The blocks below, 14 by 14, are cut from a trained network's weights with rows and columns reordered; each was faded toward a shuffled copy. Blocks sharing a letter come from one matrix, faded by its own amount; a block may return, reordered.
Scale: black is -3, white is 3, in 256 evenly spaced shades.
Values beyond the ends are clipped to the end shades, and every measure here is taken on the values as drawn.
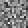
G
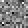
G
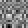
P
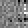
P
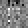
P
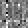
P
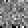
P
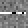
P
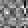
P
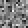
G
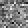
G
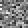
G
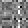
P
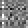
P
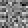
P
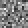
G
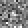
G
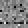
G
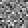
G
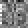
P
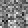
G
